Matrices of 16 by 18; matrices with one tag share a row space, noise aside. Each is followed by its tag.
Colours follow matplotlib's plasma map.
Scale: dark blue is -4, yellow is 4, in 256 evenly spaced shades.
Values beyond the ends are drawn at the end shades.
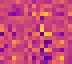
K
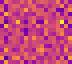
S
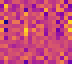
S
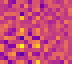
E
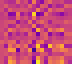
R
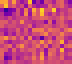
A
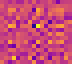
R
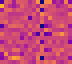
K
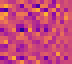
E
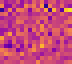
A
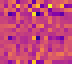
R
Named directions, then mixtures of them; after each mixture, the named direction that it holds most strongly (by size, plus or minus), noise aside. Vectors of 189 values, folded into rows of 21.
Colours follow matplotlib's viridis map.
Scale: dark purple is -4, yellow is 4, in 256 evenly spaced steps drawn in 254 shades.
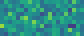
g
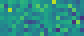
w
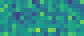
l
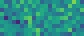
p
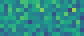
w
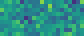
p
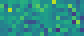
w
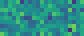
g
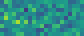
p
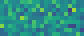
g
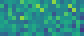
w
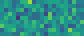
g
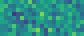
l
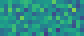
w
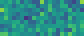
l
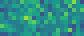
g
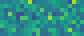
g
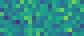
p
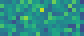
g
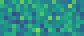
p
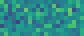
g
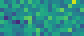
p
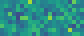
g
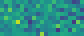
p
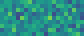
g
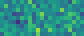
p
